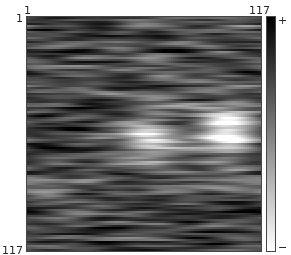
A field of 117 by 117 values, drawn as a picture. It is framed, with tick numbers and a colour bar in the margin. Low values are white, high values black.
The ninth with the lowest average is the middle right. Two dips sink into the field. Most values sit high, with a long tail of low ones.
